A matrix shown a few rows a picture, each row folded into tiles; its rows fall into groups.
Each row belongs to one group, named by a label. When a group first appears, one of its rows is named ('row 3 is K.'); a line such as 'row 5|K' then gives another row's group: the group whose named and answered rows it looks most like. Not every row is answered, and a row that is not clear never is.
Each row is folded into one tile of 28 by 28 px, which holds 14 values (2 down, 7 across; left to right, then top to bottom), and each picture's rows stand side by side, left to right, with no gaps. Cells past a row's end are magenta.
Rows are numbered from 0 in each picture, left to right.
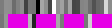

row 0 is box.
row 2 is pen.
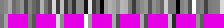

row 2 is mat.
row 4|pen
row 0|box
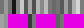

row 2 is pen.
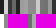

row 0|mat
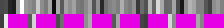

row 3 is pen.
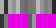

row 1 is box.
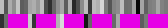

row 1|pen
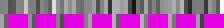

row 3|box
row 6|pen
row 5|mat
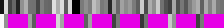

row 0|mat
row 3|box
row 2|pen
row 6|mat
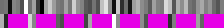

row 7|pen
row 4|mat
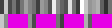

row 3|pen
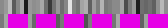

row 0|box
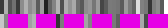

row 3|pen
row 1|pen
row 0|mat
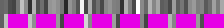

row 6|mat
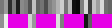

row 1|mat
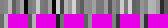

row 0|box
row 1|box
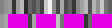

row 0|box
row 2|mat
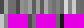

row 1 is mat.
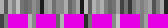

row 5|box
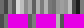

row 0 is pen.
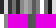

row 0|mat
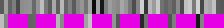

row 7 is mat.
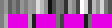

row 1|pen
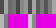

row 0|mat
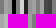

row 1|pen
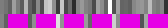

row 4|mat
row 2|mat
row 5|box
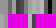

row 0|pen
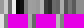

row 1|pen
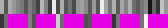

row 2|mat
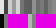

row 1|mat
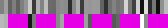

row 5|mat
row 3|pen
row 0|mat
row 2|box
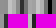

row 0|pen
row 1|pen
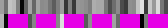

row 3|box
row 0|pen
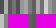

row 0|mat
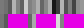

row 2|mat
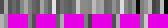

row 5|box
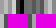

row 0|pen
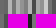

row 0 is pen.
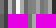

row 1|box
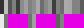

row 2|box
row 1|box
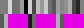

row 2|pen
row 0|box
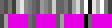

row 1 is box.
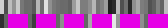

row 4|mat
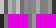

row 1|box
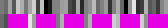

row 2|box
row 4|box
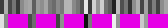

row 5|mat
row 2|box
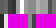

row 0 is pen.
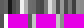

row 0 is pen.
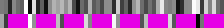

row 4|mat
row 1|mat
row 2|pen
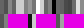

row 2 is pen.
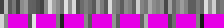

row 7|pen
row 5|box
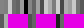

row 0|box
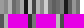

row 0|box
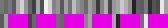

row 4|pen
